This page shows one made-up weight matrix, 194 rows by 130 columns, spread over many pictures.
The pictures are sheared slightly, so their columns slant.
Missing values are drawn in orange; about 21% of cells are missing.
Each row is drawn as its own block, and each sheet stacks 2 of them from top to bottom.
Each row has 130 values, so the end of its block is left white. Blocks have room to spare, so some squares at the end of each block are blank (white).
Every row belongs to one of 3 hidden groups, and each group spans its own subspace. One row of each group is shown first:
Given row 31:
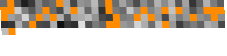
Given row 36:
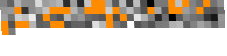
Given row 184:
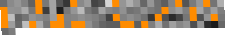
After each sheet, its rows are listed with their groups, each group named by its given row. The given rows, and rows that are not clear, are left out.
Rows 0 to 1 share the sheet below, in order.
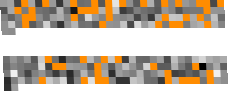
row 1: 184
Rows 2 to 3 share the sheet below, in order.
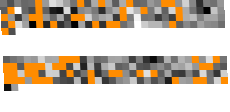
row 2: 31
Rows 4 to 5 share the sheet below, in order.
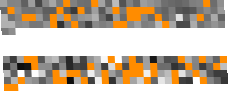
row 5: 36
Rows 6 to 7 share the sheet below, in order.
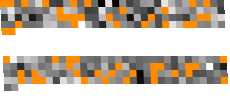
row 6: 36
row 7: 31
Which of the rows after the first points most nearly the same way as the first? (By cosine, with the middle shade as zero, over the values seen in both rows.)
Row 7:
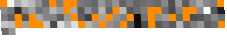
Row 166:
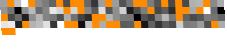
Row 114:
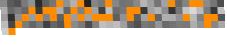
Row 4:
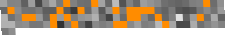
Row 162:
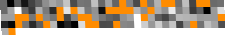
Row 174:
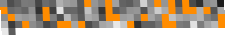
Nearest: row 166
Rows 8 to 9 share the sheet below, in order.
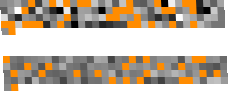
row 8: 31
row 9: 184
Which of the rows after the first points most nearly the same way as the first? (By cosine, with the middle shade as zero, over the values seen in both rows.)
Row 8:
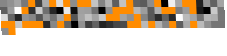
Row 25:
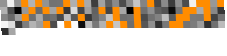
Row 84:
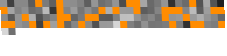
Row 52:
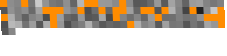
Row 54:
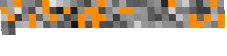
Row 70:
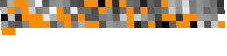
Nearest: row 54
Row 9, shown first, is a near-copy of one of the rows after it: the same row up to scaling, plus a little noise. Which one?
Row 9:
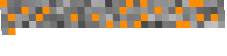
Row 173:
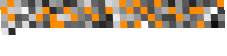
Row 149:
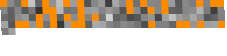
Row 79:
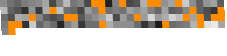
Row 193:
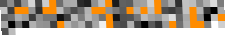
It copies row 79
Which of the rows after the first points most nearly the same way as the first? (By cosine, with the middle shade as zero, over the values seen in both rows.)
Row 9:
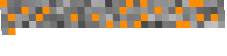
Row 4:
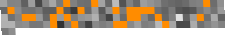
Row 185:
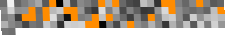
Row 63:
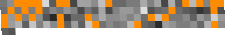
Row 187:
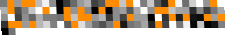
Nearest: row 63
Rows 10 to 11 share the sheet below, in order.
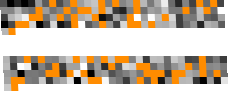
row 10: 31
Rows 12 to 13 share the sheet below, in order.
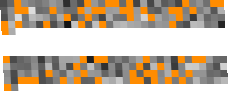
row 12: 36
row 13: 184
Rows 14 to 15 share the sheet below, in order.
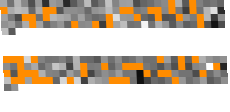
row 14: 184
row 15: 31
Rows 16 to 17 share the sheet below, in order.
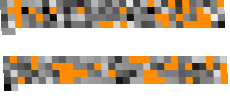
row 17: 184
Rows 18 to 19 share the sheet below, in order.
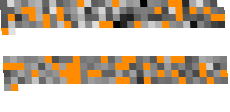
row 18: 184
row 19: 31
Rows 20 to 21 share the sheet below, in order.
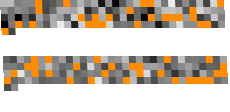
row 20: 36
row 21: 36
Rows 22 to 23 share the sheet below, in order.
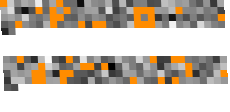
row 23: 184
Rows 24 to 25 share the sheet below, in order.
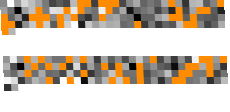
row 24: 31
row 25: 31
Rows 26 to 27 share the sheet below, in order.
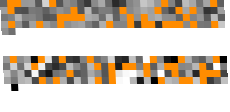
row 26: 184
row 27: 184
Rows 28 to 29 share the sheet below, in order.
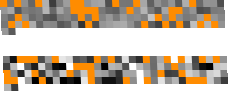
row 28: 184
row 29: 31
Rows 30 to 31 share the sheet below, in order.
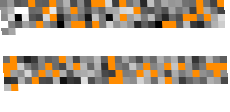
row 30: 36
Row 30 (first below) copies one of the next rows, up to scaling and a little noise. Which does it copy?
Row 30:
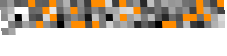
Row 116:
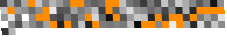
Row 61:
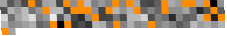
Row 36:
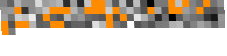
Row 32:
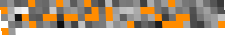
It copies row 32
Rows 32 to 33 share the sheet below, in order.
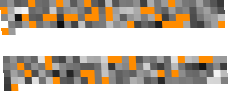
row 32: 36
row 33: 184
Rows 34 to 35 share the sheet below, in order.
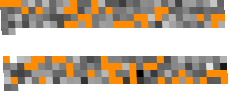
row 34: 184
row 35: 31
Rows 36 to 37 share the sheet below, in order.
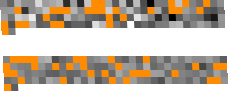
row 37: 184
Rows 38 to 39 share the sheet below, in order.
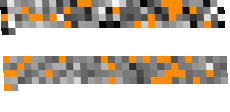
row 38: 184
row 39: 31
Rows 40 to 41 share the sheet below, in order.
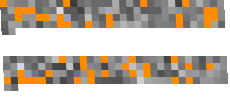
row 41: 31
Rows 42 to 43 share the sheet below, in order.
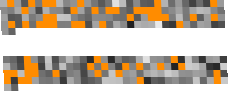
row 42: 184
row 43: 184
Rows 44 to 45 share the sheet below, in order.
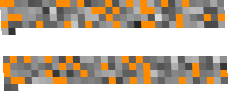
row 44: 184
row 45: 184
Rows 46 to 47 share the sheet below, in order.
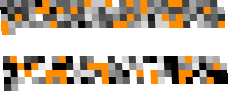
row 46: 36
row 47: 36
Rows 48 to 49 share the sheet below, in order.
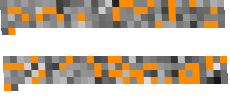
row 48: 184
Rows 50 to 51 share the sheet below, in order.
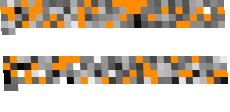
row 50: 31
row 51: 36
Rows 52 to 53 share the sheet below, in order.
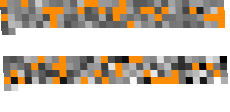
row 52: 184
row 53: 184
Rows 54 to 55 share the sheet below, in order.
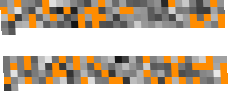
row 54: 31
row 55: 184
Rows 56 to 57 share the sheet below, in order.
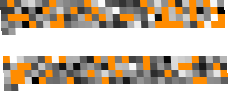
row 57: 31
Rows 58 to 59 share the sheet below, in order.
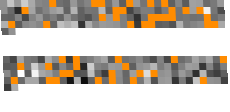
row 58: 31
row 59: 36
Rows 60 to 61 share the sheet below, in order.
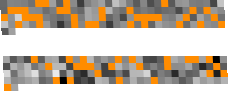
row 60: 36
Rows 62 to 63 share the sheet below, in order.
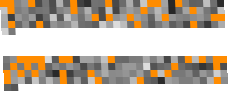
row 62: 184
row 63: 184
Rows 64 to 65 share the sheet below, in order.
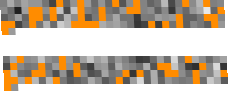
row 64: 31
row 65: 184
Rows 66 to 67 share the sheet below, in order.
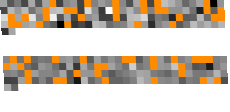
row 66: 36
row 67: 31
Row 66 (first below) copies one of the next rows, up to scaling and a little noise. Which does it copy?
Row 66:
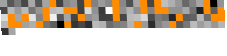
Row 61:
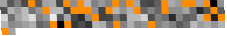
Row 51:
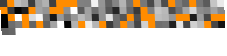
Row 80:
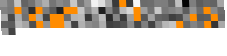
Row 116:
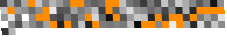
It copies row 61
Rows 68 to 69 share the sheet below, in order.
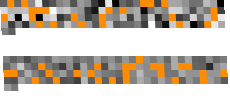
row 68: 36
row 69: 31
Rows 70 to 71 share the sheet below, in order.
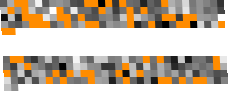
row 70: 36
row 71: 36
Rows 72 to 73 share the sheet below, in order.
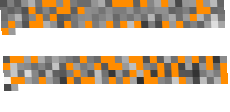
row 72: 184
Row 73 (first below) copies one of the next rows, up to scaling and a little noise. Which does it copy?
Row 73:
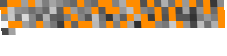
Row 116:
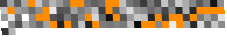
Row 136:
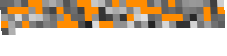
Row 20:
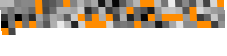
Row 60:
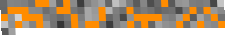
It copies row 116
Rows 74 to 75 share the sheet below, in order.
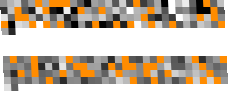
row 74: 31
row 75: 184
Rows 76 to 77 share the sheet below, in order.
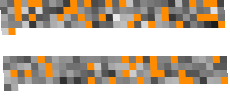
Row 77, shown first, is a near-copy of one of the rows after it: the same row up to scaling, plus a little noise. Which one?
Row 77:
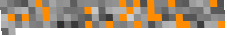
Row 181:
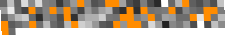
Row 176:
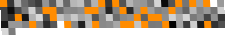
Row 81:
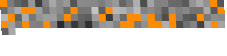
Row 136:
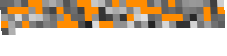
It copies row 81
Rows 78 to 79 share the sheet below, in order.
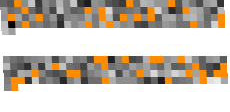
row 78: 184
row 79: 184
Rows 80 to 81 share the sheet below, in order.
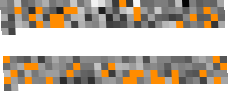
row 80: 36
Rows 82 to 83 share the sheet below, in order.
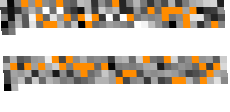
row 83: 184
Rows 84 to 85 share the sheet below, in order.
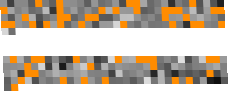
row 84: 184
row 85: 184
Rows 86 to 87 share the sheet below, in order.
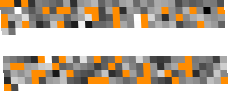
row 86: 31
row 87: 184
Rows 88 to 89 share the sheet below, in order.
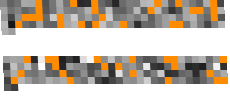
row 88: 184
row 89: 184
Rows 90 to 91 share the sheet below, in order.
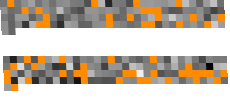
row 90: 184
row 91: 31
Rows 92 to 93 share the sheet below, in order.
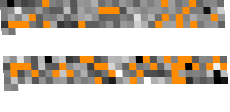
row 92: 31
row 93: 184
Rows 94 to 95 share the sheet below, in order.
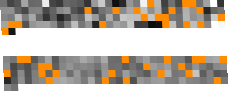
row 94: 184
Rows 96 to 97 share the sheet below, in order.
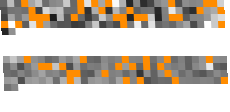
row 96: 184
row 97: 31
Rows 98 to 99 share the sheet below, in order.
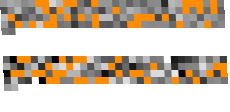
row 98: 31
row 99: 31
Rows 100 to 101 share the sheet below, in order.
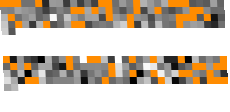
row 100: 184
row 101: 36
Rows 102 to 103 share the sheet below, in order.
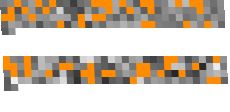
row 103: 184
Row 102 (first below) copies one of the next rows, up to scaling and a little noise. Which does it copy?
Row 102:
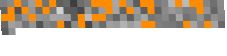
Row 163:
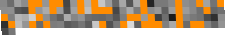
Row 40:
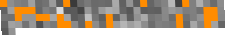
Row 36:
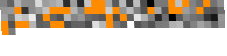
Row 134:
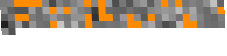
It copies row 40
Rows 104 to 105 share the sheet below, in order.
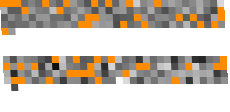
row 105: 184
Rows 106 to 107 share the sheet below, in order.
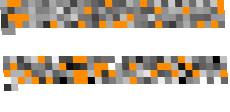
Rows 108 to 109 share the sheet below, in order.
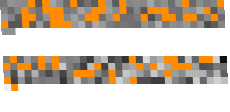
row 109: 184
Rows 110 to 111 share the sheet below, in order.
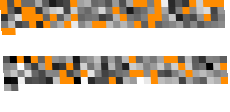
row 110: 31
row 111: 31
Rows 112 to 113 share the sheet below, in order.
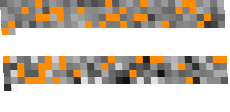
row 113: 184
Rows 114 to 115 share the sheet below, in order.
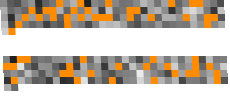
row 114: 184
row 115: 31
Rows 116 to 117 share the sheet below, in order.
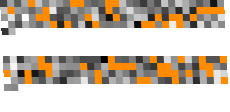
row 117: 36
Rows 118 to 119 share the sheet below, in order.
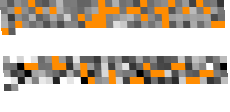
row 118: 184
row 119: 31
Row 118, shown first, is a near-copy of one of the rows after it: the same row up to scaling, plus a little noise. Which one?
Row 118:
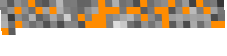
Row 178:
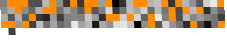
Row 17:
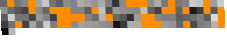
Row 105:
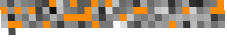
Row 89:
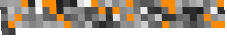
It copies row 105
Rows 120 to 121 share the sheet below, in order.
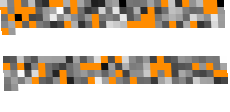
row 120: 36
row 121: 36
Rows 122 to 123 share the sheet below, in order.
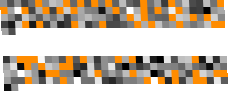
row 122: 31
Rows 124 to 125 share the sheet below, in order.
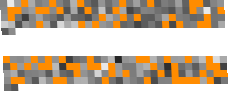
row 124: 31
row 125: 184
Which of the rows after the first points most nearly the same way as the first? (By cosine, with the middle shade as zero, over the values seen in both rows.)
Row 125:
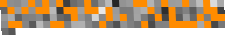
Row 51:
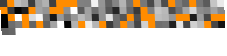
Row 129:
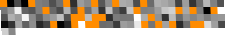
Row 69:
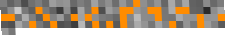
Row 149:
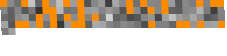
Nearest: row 69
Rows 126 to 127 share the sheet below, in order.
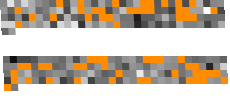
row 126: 31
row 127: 31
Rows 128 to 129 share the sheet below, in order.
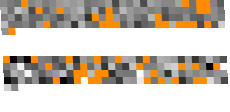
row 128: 36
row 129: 31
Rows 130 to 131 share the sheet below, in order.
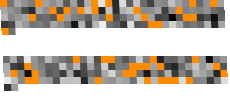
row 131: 31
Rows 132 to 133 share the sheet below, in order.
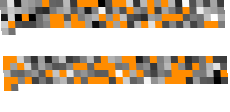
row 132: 36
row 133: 184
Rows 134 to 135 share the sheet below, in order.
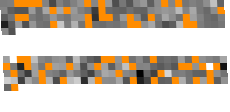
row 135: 31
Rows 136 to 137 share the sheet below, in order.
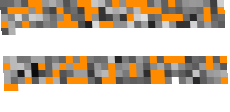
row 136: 36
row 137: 36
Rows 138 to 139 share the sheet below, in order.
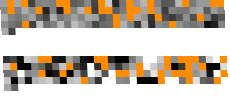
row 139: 184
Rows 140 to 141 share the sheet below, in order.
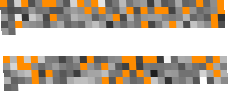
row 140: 36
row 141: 36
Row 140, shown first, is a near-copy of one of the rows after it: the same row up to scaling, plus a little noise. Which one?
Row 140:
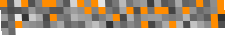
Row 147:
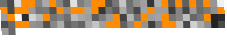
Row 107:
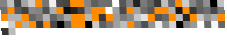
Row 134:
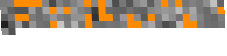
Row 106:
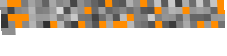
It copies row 147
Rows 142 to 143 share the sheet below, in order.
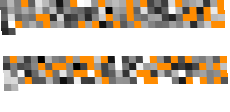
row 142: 184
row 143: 36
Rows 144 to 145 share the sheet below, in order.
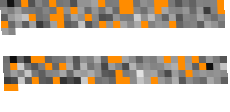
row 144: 31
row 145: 31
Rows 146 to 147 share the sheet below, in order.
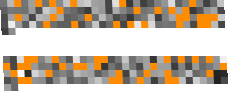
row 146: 184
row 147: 36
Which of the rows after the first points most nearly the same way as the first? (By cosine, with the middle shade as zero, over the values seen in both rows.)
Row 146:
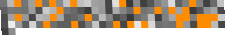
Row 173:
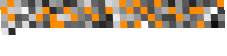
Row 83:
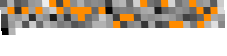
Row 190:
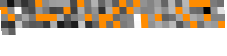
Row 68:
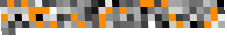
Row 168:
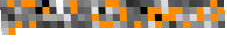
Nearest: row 83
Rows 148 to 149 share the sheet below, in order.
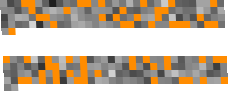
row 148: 31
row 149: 184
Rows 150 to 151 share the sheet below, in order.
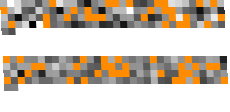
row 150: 31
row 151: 36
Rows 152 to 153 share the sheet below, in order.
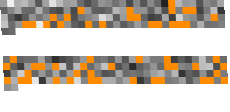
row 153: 31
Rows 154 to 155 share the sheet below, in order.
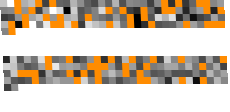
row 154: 31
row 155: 36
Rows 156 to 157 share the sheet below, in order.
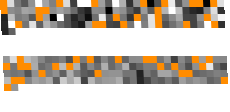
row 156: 184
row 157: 31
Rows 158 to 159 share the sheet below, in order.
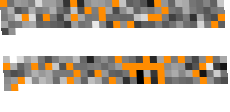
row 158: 36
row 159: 31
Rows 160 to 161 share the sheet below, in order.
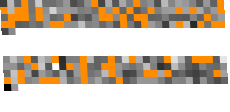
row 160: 36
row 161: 184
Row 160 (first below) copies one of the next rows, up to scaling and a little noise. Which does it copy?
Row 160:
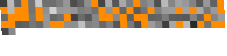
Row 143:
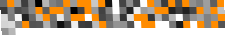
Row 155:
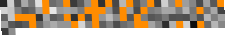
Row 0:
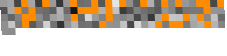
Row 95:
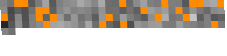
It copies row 155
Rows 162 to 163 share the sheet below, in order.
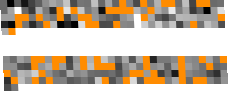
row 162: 31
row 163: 36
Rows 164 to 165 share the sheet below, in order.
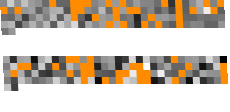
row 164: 31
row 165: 184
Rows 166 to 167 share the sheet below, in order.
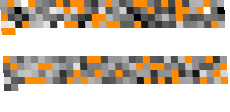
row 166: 31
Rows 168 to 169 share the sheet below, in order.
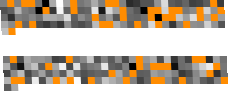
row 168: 184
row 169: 31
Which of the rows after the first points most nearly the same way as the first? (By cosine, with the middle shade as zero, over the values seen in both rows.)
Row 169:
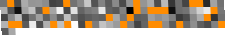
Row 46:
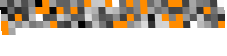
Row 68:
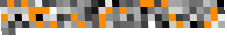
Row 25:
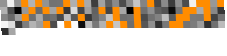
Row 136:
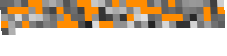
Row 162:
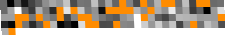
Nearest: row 25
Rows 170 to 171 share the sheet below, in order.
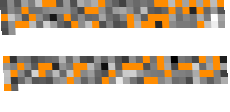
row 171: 184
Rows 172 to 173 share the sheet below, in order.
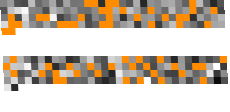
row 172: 36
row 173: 184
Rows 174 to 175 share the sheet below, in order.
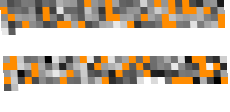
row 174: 184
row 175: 184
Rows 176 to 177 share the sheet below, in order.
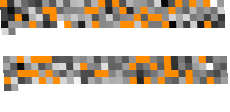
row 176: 36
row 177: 31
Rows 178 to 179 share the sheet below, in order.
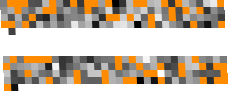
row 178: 184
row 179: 184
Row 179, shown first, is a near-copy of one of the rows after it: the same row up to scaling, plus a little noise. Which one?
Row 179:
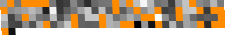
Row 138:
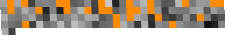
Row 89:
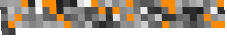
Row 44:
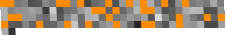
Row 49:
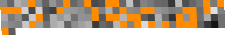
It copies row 44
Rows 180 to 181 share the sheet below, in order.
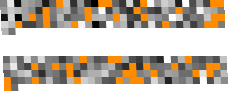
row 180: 36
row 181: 36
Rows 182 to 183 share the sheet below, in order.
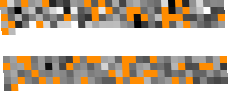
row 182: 31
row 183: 184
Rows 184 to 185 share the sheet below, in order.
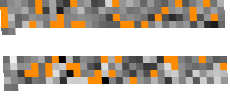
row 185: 36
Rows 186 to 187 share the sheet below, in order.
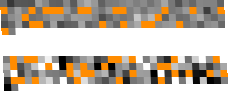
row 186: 31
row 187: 184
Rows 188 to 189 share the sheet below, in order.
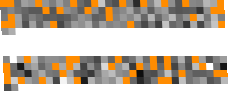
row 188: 184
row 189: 31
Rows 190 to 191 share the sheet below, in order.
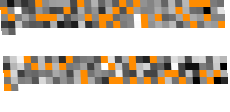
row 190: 31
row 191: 184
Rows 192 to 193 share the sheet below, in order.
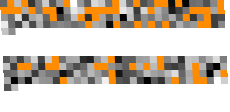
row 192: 36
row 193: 184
